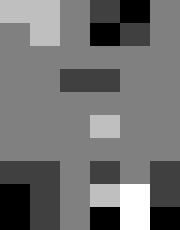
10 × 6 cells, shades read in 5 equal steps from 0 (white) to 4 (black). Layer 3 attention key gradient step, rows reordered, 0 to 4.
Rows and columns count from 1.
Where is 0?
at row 9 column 5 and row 10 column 5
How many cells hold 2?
36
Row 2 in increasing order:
1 2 2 2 3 4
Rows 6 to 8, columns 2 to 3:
2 2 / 2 2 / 3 2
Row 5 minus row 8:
-1 -1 0 -1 0 -1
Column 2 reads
1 1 2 2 2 2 2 3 3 3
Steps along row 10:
down down up down up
